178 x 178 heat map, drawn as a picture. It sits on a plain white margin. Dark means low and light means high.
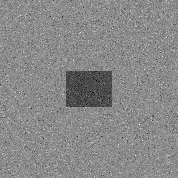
Odd patch: lower, in the centre. Histogram: skewed, a long tail of low values. Ninth with the lowest average: centre. Stripes: none. Slope: none.
